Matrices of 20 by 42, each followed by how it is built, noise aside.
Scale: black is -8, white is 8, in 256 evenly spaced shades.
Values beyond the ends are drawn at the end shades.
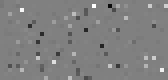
sparse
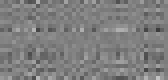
low rank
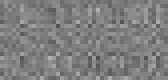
low rank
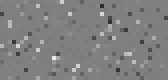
sparse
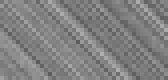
Toeplitz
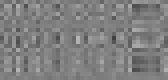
low rank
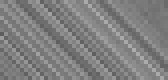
Toeplitz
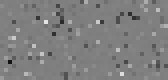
sparse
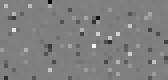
sparse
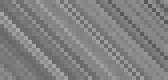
Toeplitz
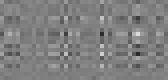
low rank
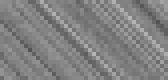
Toeplitz
